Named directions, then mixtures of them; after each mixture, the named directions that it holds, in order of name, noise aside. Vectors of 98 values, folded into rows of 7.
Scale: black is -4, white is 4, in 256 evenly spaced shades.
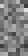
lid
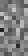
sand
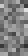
lid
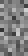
lid, sand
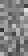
lid, sand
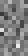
sand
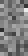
lid, sand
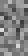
sand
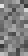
lid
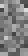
lid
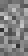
sand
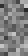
lid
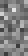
lid, sand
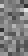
lid, sand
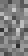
sand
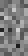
sand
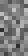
sand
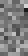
lid, sand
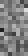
lid, sand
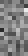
lid, sand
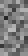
lid, sand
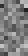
lid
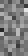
lid, sand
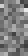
lid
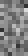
lid, sand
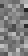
lid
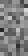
lid, sand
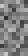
lid, sand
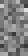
lid
